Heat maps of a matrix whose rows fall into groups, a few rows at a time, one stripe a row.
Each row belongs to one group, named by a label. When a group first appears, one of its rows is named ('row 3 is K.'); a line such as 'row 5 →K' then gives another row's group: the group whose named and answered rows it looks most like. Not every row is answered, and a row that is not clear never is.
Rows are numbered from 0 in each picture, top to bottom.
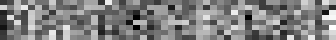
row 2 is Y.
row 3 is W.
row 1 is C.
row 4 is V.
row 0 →V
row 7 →V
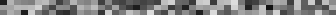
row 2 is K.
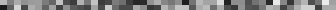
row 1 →V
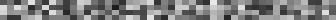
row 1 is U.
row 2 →C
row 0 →K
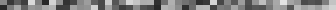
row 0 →K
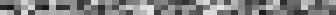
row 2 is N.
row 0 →V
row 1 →K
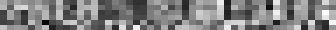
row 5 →U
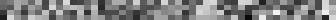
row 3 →Y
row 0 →N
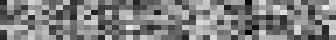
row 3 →U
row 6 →Y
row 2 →K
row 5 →U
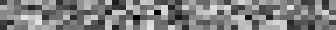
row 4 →K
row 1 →U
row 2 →N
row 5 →K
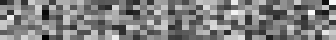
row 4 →N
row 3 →W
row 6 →V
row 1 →N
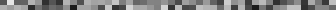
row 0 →W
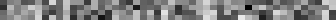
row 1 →W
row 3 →N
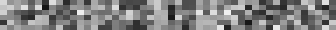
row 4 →Y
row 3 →U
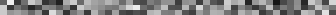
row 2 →C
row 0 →W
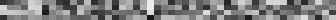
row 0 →K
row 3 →V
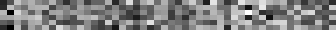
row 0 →K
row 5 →Y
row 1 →Y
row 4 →K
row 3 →Y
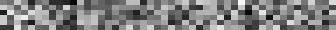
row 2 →Y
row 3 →Y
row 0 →U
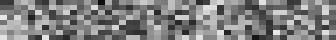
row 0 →K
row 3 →U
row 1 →V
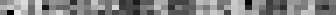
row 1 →C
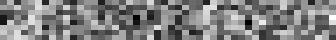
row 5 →C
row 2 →V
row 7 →N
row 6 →N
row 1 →N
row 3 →W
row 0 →K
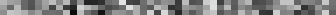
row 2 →N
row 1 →U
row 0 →N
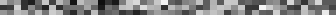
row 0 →U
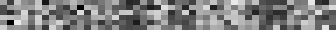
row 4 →C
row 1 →V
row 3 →C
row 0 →C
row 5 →C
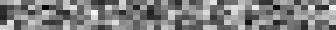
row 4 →W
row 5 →N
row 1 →W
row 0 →N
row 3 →V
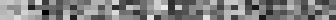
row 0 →C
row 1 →U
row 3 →N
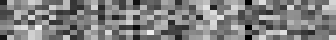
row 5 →C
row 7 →W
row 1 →V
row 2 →U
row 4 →U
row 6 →K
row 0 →W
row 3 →K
